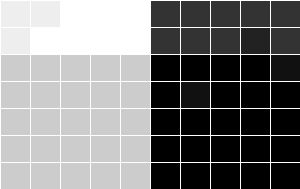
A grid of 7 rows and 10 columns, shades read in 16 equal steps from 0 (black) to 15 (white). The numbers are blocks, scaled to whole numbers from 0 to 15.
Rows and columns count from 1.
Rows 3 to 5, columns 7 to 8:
0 0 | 1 0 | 0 0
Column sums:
88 89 90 90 90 6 7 6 5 7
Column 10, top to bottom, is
3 3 1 0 0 0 0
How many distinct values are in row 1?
3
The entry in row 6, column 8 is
0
